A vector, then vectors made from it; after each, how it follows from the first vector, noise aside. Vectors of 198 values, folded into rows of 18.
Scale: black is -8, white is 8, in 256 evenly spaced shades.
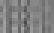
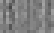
wrapped around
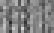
scaled up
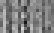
scaled up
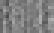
wrapped around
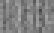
wrapped around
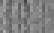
wrapped around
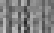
scaled up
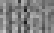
scaled up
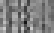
scaled up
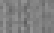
shrunk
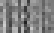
scaled up
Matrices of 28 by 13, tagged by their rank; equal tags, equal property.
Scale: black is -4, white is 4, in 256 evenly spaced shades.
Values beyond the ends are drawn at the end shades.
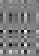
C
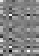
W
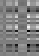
C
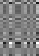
C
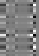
C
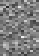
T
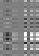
C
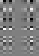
C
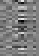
W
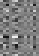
W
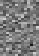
T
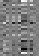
W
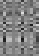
W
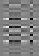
C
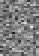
T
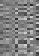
W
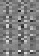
W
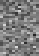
T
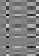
C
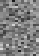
T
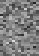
T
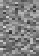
T
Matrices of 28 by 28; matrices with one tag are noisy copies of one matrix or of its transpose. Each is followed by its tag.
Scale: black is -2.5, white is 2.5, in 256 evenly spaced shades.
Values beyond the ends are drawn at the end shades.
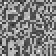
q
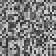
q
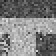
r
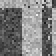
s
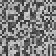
q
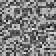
q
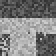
r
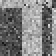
s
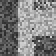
r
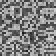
q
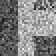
r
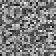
q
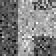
r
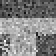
r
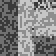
r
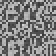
q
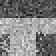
r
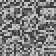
q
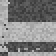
s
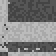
s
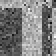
s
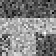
r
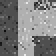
r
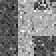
r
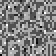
q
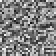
q
